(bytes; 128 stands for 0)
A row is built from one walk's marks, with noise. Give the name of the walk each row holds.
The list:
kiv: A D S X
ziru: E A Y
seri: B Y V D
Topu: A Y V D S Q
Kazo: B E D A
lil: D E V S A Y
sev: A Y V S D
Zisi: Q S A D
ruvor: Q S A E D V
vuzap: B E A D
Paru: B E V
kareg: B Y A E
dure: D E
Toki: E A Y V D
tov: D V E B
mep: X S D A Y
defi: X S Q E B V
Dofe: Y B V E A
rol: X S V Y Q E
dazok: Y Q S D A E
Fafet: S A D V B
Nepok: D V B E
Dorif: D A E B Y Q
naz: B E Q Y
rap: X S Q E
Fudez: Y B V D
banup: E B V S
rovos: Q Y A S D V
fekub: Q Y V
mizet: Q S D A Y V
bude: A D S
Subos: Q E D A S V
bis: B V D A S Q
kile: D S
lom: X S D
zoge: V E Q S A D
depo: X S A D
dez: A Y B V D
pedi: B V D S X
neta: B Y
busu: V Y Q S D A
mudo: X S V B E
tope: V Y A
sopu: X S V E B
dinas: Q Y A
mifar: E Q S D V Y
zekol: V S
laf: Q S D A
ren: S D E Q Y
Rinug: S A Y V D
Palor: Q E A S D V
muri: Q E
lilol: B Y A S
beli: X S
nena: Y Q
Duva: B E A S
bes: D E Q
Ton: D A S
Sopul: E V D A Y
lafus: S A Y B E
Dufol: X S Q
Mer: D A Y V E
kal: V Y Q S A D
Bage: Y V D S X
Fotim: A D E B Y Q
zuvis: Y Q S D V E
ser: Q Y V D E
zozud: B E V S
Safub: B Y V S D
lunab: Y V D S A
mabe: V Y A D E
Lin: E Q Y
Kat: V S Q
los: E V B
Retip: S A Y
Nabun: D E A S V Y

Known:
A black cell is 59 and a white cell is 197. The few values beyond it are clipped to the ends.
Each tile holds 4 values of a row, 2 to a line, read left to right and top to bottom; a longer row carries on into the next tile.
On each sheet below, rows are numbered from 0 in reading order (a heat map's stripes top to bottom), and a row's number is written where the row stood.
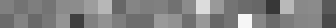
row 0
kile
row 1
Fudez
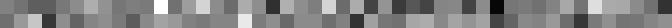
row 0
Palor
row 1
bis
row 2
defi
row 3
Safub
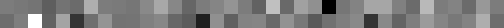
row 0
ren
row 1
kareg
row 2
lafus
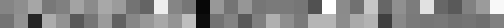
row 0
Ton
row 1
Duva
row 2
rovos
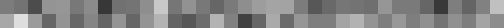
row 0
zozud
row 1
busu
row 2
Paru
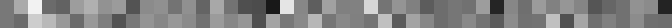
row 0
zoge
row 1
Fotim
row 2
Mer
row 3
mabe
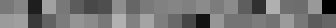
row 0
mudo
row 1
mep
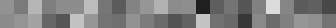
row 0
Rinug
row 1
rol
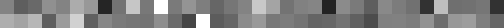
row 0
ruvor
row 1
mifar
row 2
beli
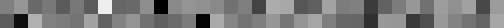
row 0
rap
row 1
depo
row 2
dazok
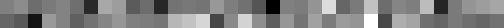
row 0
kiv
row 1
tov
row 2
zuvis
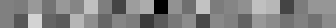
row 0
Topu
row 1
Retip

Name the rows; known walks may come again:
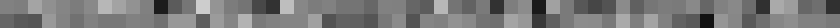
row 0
neta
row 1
Dofe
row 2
lom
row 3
mudo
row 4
kiv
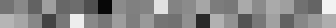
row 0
Nepok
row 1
Ton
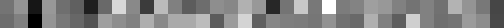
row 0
Dorif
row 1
ruvor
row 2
seri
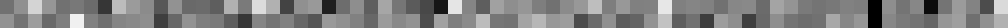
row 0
Fudez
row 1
sev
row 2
Fotim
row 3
Subos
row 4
bude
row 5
vuzap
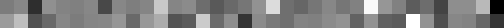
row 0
banup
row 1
Lin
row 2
dez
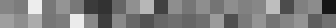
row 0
Sopul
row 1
tope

